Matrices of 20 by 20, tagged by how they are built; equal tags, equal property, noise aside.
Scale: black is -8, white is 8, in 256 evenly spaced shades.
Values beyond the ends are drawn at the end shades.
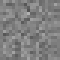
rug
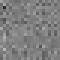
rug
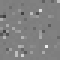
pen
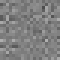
rug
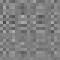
rug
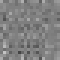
rug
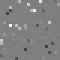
pen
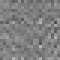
rug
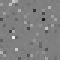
pen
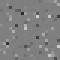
pen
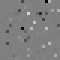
pen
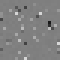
pen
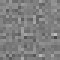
rug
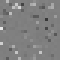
pen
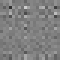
rug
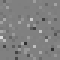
pen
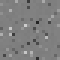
pen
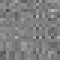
rug
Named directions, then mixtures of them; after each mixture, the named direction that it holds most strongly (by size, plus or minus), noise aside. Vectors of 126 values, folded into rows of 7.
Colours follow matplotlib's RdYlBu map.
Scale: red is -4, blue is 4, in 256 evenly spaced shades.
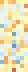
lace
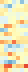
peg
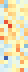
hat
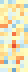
lace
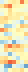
peg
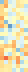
hat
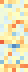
lace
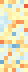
lace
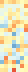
lace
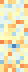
lace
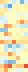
peg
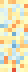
lace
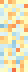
lace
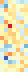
hat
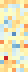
lace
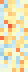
hat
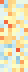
hat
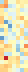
hat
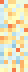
lace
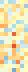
lace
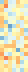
hat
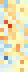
hat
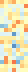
lace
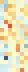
hat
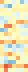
peg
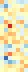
hat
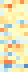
peg
